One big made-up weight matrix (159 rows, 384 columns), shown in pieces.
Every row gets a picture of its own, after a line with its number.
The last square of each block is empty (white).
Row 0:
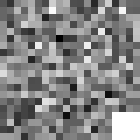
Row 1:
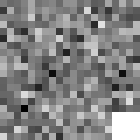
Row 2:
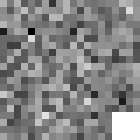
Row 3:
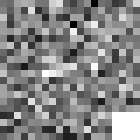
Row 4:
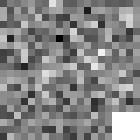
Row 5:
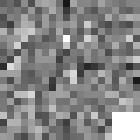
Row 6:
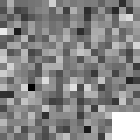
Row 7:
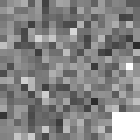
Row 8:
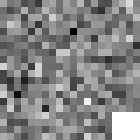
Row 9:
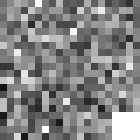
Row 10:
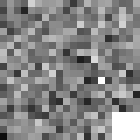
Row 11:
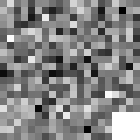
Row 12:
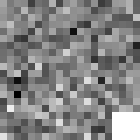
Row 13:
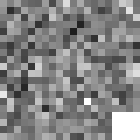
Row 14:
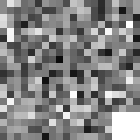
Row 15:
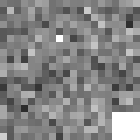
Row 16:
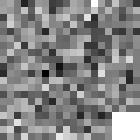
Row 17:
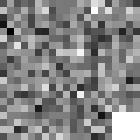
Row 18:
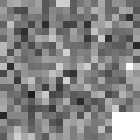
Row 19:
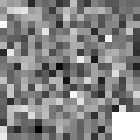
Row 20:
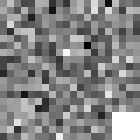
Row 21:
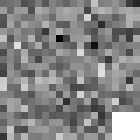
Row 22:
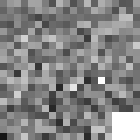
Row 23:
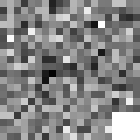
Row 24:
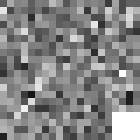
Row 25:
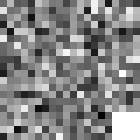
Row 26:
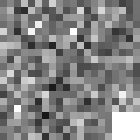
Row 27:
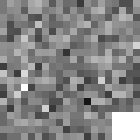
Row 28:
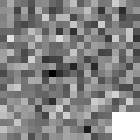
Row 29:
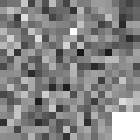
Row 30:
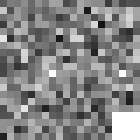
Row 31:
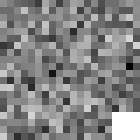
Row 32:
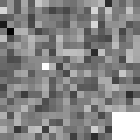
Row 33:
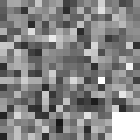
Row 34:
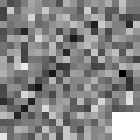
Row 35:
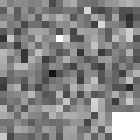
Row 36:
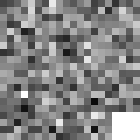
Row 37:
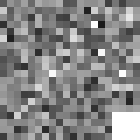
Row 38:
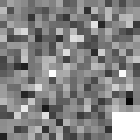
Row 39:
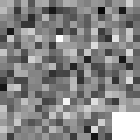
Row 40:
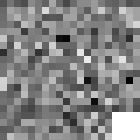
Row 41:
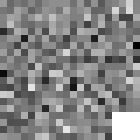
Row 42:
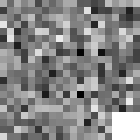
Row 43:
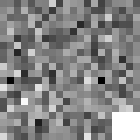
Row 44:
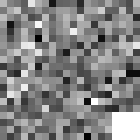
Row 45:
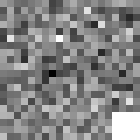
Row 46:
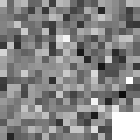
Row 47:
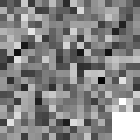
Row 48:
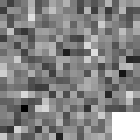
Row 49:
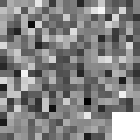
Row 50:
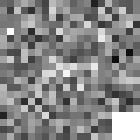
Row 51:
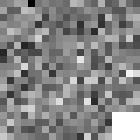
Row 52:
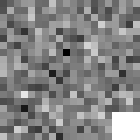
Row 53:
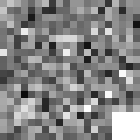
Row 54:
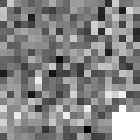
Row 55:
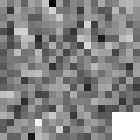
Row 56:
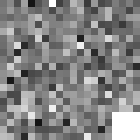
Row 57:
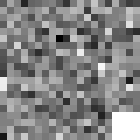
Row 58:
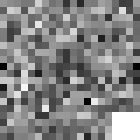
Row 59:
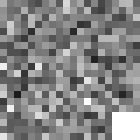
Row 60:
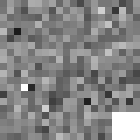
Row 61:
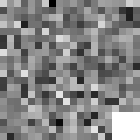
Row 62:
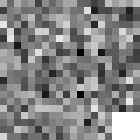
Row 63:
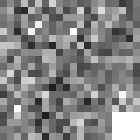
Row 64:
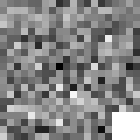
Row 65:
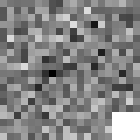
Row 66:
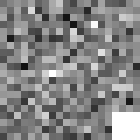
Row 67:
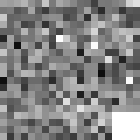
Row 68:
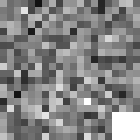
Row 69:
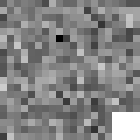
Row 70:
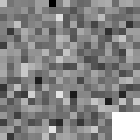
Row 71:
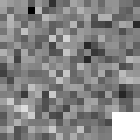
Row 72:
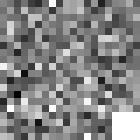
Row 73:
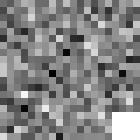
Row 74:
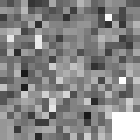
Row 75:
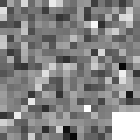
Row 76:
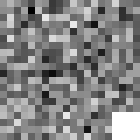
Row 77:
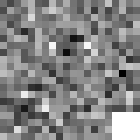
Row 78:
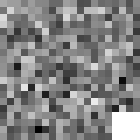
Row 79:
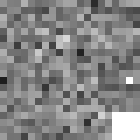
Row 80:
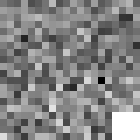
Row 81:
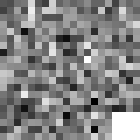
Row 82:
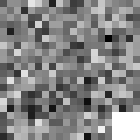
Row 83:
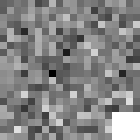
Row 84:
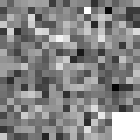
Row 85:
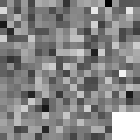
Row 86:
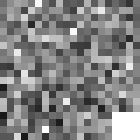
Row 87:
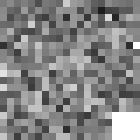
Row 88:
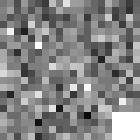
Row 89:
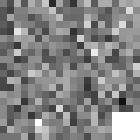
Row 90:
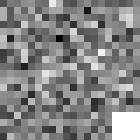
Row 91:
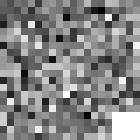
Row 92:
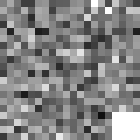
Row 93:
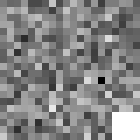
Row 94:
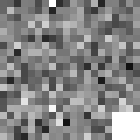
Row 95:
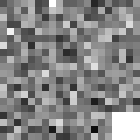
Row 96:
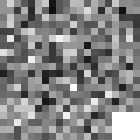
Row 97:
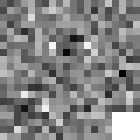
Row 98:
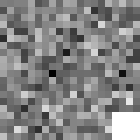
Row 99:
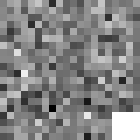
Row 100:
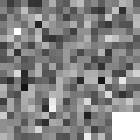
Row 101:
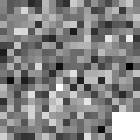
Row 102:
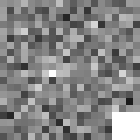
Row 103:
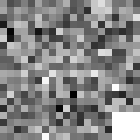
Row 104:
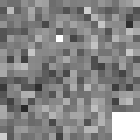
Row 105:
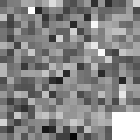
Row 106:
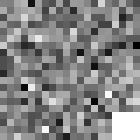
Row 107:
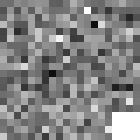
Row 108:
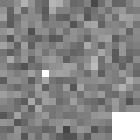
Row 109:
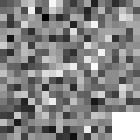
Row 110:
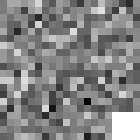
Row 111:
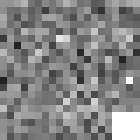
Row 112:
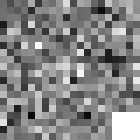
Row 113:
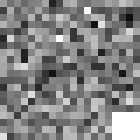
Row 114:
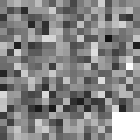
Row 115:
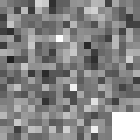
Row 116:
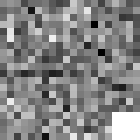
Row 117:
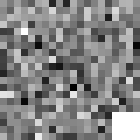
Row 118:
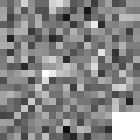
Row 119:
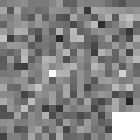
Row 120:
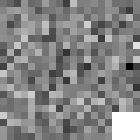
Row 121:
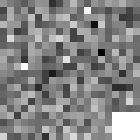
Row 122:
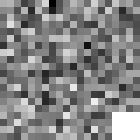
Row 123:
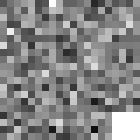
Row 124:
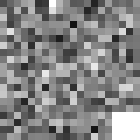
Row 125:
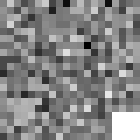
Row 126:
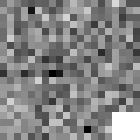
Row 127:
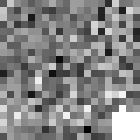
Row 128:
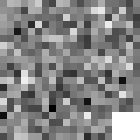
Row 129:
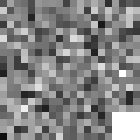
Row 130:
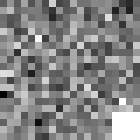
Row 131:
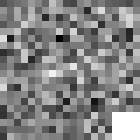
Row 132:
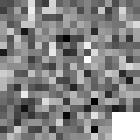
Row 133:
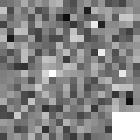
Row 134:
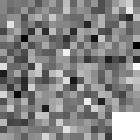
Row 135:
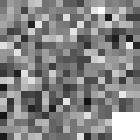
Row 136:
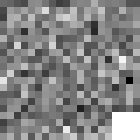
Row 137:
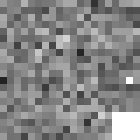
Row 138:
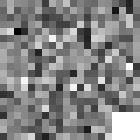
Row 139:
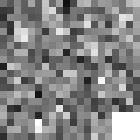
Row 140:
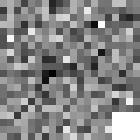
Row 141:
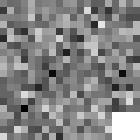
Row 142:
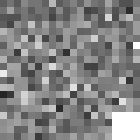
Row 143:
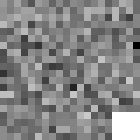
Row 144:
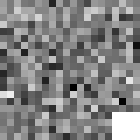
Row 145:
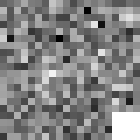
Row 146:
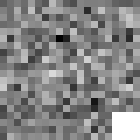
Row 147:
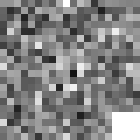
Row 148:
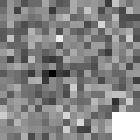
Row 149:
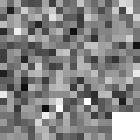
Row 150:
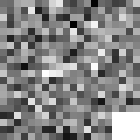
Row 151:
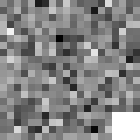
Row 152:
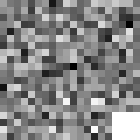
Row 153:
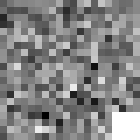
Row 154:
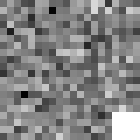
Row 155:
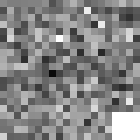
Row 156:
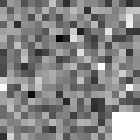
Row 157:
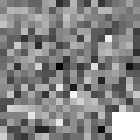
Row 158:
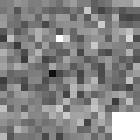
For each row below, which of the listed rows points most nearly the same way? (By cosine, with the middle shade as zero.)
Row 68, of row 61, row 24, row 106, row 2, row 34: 2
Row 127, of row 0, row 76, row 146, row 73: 76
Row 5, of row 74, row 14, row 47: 47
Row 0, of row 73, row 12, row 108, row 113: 108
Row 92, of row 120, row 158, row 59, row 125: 125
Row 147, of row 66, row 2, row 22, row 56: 2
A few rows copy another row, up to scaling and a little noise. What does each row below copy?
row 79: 137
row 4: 90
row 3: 150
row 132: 81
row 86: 9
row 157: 64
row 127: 54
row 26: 63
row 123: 95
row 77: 97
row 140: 23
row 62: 42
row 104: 15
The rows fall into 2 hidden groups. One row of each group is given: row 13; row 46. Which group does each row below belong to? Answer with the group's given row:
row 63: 13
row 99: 13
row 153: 13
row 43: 13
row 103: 46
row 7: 13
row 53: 46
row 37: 46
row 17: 46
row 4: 46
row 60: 13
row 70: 46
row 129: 46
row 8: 13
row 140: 46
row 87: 13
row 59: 13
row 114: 13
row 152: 46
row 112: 13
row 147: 13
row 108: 46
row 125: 46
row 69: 46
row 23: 46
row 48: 46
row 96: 46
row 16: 46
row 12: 13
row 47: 13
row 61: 46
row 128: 13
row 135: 13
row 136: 46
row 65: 46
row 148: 46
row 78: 13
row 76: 46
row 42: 46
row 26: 13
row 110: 13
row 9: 13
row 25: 46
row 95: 46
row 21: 46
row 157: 13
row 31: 13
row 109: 46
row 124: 46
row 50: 46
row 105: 46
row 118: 46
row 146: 46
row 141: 46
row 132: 46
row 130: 13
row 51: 13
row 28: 46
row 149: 13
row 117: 13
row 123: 46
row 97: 46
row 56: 13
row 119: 46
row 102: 46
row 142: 13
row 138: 13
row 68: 13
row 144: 13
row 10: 13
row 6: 13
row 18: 13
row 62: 46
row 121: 46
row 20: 46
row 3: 46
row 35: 46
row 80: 13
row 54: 46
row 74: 13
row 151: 46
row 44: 13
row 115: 46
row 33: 13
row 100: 13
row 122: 46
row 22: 13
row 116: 46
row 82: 13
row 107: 46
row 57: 46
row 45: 46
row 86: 13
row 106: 13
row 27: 13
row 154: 46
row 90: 46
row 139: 13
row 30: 46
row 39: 46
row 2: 13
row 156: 46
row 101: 13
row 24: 46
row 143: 13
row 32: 46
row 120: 13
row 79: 46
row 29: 13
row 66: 46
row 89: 13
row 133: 46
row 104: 46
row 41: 13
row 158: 46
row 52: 46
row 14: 46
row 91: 13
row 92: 46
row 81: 46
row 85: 46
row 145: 46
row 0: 46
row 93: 13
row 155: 46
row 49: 13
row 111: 46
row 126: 46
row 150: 46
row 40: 46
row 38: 46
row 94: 13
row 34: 46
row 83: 46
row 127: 46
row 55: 13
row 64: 13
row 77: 46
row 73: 46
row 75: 46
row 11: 46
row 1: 46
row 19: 13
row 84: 46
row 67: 46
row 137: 46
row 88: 13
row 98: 46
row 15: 46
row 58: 13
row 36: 46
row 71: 46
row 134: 13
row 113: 46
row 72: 13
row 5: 13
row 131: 46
